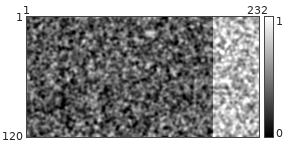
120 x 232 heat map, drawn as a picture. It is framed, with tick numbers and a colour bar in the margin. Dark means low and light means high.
There are no regular stripes. No lone cell stands out from its neighbours. A vertical seam about 80% of the way across splits the table, and the right part is higher. The texture is blotchy.
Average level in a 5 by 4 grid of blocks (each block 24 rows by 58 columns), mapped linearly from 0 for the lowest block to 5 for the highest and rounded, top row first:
1 1 1 5
1 1 0 5
1 1 1 5
0 1 0 5
1 1 1 5
